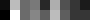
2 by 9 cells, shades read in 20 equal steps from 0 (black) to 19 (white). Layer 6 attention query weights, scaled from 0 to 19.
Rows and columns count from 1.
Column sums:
1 33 16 19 10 27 13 8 6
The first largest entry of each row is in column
2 2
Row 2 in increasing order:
0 4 4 7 7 8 10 14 19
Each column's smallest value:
0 14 8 9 3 13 6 4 2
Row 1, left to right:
1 14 8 9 3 13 6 4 2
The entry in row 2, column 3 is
8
